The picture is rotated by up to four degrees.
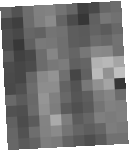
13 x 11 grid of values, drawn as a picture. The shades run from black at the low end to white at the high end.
An odd patch, rougher than its surroundings, sits in the middle right. Upright stripes repeat 2 times across the table. Values change most from cell to cell in the middle right. The ninth with the highest average is the middle right.
